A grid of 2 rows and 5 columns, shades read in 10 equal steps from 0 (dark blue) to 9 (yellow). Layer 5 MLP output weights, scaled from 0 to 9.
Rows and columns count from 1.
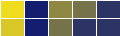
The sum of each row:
19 14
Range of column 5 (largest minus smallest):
0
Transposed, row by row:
9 8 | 0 0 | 5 4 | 4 1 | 1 1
